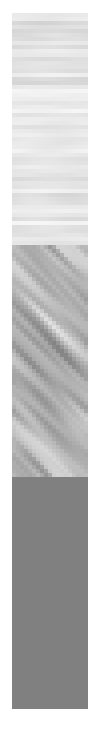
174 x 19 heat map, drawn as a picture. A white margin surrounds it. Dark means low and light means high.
The table splits into 3 rows of 1 panel. Panel 1,1: very high, streaked across, faint in contrast. Panel 2,1: high, slanting down to the right. Panel 3,1: middling, flat.
